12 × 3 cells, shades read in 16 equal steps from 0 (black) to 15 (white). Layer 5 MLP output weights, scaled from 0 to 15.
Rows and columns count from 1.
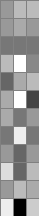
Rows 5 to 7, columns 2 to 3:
10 11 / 15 4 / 7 9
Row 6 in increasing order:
4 10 15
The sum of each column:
114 112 108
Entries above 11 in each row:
0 0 0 1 0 1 0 1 0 1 0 2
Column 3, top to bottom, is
11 9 7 8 11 4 9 7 9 11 10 12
